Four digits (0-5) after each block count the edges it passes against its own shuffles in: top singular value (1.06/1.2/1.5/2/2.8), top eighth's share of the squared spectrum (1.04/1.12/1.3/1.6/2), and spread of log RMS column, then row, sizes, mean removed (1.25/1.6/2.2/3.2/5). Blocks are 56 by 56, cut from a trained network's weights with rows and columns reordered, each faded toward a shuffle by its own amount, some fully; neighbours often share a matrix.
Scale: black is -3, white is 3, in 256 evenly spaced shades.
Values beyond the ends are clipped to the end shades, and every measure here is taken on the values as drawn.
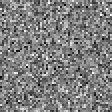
0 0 0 0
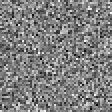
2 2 0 0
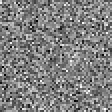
1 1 0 0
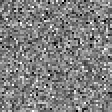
0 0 0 0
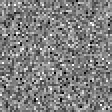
1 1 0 1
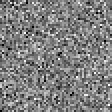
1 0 0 0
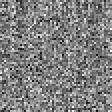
2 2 0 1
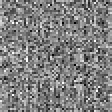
3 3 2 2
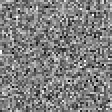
0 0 0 0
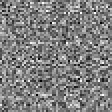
4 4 1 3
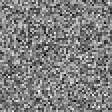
0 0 0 0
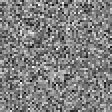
2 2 0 0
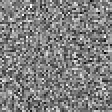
2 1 0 0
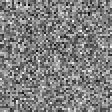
0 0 0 0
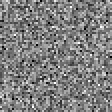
0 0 0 0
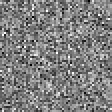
1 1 0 0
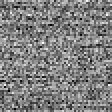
3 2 0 0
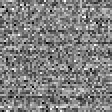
3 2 0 1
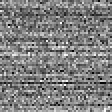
4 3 0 2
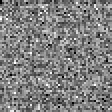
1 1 0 0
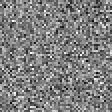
3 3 0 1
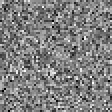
3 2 0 0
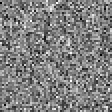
1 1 0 0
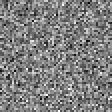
3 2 0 0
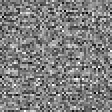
4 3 0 2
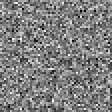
2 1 0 0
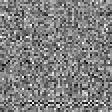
4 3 0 2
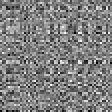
5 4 2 3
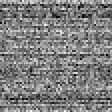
4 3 0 2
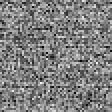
2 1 0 0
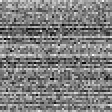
4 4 1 3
